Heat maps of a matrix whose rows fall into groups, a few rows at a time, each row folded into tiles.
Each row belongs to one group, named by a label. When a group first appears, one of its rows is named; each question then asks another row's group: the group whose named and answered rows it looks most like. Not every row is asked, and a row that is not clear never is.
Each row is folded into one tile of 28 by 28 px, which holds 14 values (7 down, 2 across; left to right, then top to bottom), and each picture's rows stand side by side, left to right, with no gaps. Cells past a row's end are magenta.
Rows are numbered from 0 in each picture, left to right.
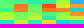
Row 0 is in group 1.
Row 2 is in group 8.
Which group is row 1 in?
1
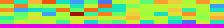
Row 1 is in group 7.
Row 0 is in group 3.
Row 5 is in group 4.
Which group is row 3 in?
8
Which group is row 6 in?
8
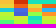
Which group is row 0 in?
7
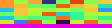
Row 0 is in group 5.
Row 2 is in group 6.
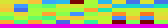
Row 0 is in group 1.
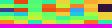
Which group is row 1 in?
1
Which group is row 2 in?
3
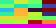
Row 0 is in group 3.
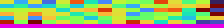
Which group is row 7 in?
8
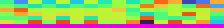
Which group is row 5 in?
6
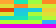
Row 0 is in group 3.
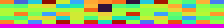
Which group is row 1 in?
4
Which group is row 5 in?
4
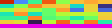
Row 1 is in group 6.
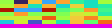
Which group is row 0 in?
8
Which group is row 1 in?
1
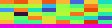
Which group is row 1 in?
7
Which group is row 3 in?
3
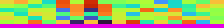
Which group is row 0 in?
7
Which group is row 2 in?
5
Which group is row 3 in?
5
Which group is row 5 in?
8
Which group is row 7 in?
6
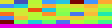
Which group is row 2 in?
4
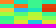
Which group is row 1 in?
1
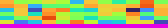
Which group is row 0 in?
5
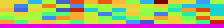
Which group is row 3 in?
7
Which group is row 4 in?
5
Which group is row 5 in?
4
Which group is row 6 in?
7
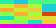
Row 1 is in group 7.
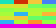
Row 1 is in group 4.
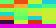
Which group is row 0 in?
6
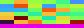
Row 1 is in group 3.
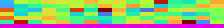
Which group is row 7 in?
6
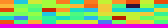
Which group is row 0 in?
3
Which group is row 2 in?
3
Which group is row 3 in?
5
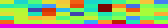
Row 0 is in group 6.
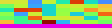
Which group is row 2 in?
4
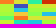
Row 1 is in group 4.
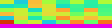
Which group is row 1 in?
5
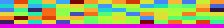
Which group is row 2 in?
4
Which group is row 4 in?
7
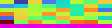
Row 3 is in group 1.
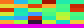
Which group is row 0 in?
3
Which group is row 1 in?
6
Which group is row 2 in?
1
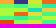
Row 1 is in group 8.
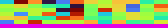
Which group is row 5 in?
1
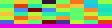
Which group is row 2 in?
6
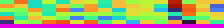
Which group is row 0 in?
6
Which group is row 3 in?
3
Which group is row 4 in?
5
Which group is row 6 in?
5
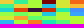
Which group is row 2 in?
7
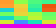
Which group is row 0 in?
5
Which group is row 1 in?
1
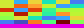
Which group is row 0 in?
8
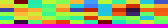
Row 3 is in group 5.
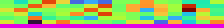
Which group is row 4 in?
1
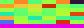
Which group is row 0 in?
6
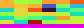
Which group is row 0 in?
5
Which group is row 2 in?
7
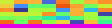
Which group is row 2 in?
5
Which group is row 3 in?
7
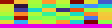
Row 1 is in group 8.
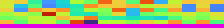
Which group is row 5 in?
3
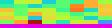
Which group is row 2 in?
1
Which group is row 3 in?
5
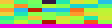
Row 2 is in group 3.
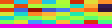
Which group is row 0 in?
3
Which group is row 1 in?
8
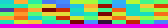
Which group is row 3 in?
8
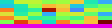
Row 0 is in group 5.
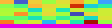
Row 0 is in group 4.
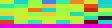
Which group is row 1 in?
8
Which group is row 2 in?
4
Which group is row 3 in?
3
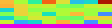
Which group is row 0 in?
5
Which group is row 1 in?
4
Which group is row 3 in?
4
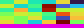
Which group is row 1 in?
1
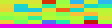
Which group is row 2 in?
8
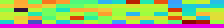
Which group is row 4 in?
4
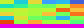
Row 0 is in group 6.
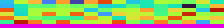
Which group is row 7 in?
1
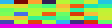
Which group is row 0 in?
4
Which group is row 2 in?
8
